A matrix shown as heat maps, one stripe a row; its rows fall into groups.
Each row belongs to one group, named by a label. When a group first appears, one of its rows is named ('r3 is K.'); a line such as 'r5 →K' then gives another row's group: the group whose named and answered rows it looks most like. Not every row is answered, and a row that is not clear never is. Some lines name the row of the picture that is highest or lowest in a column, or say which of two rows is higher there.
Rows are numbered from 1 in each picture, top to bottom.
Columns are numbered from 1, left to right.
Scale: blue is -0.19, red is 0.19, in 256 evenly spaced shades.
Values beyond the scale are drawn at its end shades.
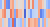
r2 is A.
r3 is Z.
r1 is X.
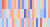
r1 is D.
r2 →A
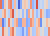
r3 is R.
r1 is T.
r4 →D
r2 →X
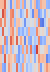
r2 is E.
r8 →R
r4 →D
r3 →A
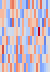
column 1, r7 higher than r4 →Yes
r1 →X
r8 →A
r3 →Z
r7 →R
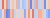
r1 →D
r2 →X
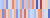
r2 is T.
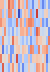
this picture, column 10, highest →1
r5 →D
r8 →D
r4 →T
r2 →T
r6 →R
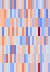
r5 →E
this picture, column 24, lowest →2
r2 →Z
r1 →Z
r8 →R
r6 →Z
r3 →E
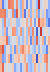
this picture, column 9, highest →2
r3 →T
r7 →R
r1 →R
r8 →E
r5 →D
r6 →Z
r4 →X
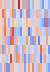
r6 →T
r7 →A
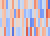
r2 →A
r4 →T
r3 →E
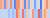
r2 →R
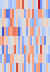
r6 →X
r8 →A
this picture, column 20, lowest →3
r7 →X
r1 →R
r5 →D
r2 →X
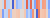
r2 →R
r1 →T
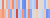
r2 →Z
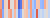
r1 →T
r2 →T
